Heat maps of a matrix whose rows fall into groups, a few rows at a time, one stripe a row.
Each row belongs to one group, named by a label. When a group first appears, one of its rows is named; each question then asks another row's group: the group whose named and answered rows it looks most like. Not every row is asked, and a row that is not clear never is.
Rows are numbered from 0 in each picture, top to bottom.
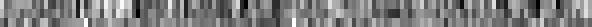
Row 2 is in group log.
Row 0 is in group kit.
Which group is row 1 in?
kit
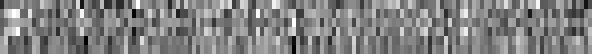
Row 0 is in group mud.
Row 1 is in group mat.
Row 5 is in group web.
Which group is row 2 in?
log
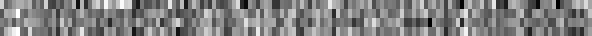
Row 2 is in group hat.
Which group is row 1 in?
mat
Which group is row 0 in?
kit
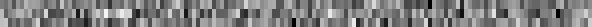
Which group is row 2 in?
web
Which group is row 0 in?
hat
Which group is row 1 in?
kit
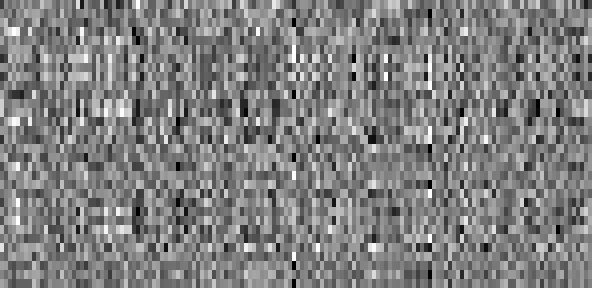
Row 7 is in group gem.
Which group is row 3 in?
mat
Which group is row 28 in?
log
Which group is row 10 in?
web
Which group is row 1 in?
hat
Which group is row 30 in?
hat
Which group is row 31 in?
web
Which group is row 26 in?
gem
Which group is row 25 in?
kit
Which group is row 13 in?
mat
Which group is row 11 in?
kit
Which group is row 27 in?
hat
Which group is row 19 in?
log
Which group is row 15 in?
gem
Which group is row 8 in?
log
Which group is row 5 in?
log
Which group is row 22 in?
mat
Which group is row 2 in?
web
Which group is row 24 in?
mat
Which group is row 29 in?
web
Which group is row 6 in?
log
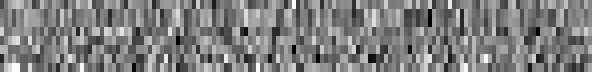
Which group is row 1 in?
hat
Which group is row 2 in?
hat
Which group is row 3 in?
kit
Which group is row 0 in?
log
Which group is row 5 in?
web
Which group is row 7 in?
mat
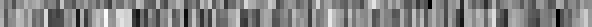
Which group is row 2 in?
kit
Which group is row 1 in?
kit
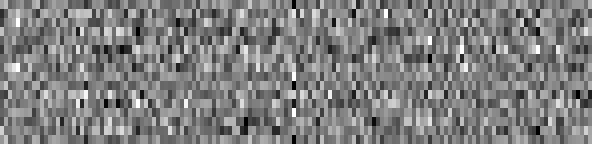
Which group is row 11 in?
mud
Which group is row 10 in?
log
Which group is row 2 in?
mat
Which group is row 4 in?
gem
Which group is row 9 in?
web
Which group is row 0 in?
web
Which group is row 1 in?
log
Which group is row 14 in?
kit
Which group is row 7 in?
mat
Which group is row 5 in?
mud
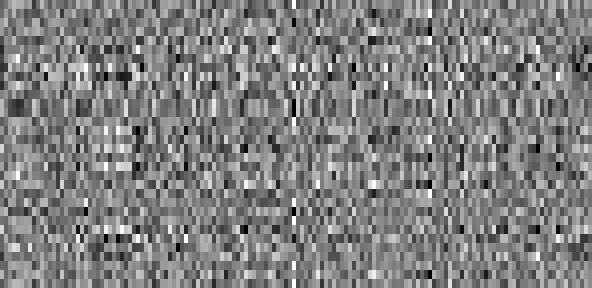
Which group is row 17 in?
hat
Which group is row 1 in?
gem
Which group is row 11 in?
web
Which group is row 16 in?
kit
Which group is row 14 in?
kit
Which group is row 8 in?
mud
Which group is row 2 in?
web
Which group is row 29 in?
log
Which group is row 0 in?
log
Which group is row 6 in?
mat
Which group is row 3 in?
hat
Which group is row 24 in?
log
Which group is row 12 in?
web
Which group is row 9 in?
log
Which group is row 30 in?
hat
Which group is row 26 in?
mud
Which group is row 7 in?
log
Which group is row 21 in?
gem
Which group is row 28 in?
mud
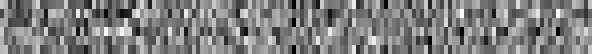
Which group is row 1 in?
mud
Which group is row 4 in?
hat
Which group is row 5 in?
web
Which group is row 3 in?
kit
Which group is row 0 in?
web
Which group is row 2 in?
web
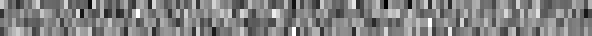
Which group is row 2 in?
gem
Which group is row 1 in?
mud
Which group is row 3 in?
log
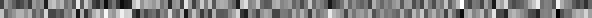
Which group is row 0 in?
mud
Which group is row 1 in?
kit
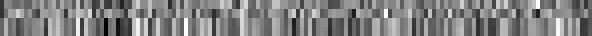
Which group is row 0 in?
mud
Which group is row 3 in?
mud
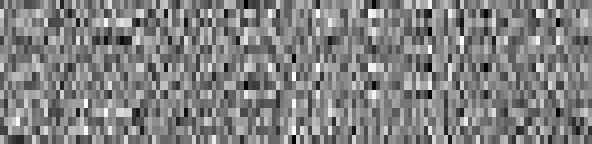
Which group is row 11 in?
log
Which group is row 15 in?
web
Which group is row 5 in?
gem
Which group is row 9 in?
gem
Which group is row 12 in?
kit
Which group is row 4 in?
mud
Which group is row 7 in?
hat
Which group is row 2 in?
kit
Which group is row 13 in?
mat
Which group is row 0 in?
gem
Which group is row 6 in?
web
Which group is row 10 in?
hat
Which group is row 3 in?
hat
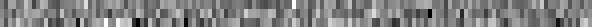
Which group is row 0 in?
log
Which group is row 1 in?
hat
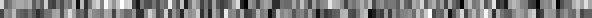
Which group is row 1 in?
gem
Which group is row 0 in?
kit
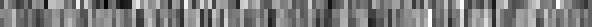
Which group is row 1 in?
gem
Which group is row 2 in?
gem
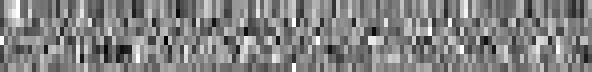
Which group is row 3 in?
gem
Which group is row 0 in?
mat
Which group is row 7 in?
log
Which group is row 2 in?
log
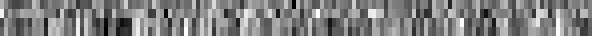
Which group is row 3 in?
mud
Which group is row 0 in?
web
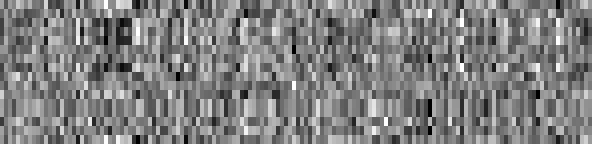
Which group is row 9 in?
log
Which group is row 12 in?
hat
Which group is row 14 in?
hat
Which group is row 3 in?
mud
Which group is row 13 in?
log
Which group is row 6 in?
hat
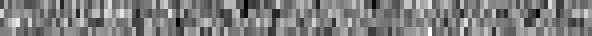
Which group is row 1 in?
kit
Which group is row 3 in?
gem
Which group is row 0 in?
gem
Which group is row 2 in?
mat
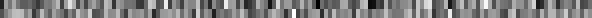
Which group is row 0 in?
gem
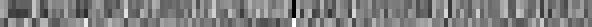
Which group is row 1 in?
web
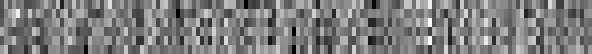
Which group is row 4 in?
gem
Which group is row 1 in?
mat
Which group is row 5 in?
web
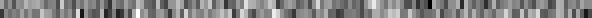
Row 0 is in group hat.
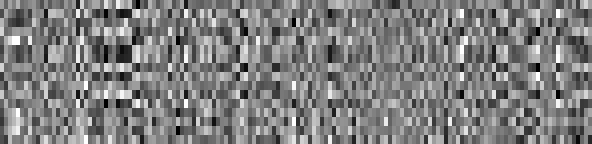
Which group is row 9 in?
log
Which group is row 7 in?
kit
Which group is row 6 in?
mud
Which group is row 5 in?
mud
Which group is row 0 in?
kit
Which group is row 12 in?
mat
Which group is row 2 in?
web
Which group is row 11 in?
mud
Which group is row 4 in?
mat
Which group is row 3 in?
kit
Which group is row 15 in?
log
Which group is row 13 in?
log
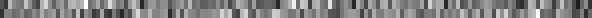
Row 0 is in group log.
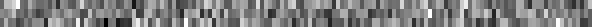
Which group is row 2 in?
mud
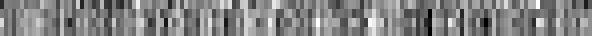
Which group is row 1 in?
hat
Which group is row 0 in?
mud
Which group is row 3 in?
hat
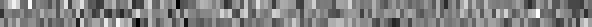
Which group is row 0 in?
mat
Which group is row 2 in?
kit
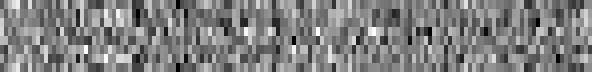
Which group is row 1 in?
kit
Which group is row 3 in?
hat
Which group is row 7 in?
mat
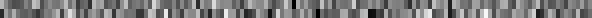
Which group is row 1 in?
gem
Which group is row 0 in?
web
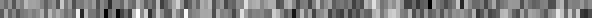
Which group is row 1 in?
mud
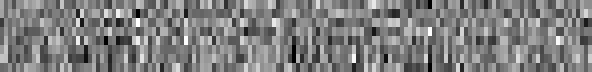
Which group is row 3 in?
gem
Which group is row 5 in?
web
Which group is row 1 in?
kit
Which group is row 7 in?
hat
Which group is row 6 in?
web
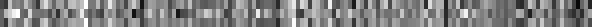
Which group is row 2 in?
log
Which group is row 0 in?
log
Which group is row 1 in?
mat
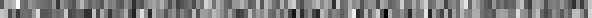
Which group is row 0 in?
mat
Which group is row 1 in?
web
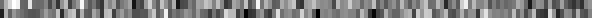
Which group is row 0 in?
mat
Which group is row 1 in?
gem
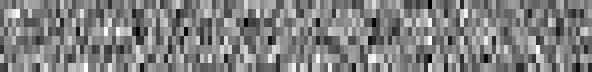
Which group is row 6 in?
hat
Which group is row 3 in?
kit
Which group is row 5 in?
mud
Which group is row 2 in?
gem
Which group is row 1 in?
mat
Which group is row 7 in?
log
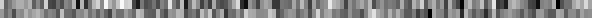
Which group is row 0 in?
kit
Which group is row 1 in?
hat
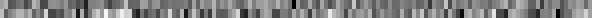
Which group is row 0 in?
web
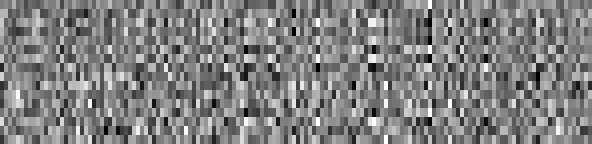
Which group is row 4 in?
hat
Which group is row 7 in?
gem
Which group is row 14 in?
mud
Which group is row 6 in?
hat
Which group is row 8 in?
kit
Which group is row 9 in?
log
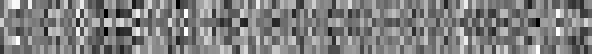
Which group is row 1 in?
mud
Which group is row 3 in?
mud
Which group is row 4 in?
mat
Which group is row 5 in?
mud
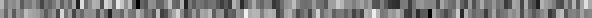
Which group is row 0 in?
kit
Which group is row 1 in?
hat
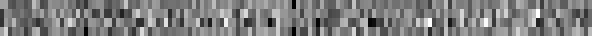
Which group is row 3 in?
web
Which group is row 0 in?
web
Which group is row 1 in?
mud
